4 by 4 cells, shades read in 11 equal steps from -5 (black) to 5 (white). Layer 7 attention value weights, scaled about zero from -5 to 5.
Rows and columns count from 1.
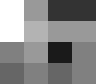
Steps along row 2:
down down same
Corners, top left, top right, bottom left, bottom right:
5 -3 -1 0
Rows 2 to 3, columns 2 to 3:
2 1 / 1 -4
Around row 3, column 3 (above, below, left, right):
1 -1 1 0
